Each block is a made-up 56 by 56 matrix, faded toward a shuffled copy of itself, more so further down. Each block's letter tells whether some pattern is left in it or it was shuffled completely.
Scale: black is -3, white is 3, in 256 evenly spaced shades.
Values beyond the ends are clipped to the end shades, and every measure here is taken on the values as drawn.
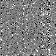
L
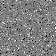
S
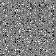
L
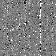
L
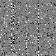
L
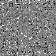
L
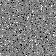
S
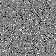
S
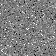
S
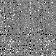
L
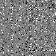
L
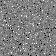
S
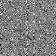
L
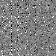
L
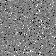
S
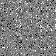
L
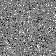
S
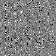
L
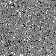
S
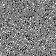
S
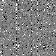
L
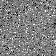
S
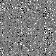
L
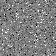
S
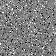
S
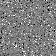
S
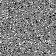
S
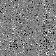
L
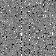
L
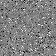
S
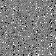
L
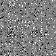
L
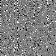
L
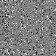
L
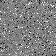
S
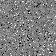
S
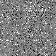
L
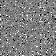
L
